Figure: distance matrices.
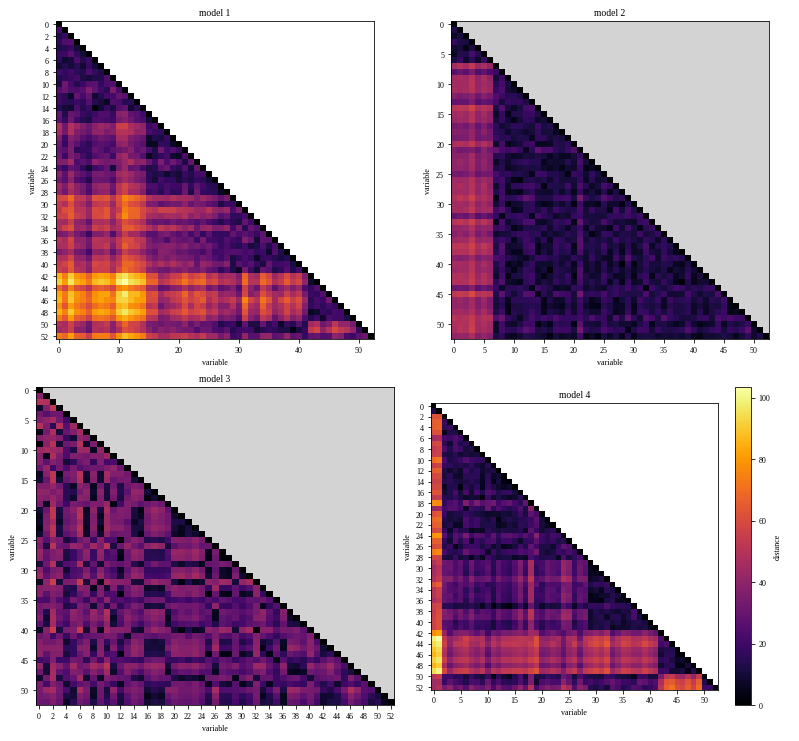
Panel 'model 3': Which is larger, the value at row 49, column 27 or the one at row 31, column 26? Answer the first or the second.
the second
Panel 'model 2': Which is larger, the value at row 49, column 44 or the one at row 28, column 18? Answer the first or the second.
the first
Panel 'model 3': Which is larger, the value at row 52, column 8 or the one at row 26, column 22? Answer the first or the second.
the second
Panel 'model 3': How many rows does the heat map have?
53
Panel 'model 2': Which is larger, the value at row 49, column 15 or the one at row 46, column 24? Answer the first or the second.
the first
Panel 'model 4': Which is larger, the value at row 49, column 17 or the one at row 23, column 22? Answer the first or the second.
the first
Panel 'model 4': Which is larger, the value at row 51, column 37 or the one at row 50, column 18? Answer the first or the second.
the second
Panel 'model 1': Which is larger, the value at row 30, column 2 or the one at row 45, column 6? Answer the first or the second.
the second
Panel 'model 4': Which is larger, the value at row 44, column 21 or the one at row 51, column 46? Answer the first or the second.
the second
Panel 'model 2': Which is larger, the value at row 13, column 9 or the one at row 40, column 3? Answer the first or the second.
the second
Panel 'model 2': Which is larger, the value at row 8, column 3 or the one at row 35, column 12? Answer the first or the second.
the first
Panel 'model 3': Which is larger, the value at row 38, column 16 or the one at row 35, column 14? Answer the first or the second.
the first
